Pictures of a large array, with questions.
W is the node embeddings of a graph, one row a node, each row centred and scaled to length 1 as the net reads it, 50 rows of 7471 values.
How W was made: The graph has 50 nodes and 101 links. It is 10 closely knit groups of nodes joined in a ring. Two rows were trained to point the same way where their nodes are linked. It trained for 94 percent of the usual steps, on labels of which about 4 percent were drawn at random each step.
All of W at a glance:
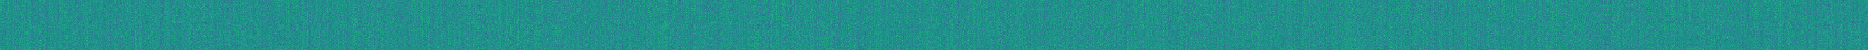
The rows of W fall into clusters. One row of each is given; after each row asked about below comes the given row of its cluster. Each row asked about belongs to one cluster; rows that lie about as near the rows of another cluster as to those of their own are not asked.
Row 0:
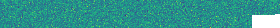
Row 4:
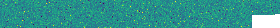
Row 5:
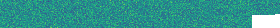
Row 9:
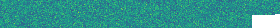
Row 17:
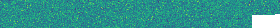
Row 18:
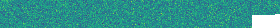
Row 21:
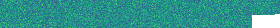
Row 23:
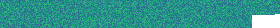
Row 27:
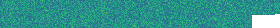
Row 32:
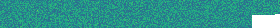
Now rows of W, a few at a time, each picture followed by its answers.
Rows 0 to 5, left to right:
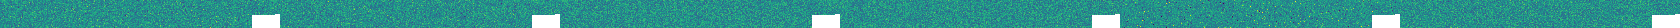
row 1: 4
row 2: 0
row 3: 18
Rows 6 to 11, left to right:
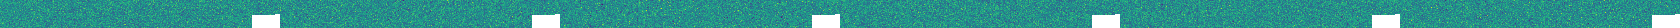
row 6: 5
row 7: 17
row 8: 0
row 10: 0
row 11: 18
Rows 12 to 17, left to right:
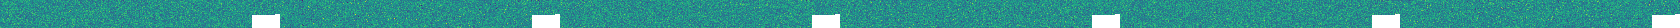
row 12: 27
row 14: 5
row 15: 21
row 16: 18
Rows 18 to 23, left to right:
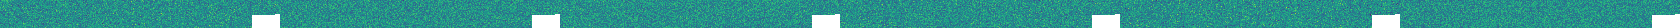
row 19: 32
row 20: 17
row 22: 21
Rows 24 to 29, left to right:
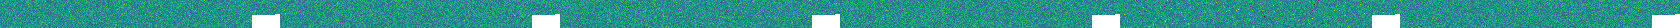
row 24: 4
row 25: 4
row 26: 27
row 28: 4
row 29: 5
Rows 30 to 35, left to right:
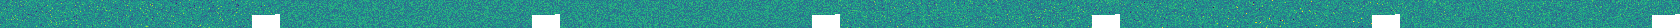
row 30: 18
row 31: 32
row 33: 0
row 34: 32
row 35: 18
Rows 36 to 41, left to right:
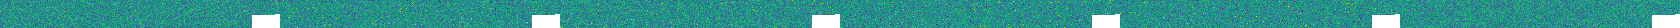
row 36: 17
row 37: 23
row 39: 23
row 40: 32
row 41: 4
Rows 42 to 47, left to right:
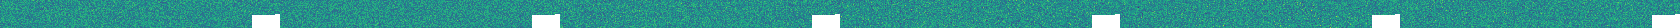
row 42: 27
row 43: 32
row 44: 23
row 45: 23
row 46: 0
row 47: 27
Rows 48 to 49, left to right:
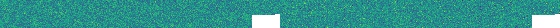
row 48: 9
